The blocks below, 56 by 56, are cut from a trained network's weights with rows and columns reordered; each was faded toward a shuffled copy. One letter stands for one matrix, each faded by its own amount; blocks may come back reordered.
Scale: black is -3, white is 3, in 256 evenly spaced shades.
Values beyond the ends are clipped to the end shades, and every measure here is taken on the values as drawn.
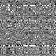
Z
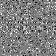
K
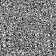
K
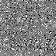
K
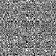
Z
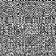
Z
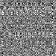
Z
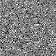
K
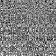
Z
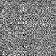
Z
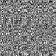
Z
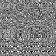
Z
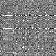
Z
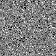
K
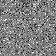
K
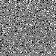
K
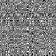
Z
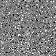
K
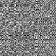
Z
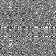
Z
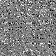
K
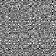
Z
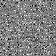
K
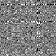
Z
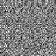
Z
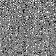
K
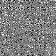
K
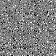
K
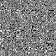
K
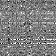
Z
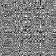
Z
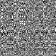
Z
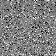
K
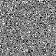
K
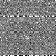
Z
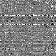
Z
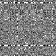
Z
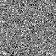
K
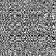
Z
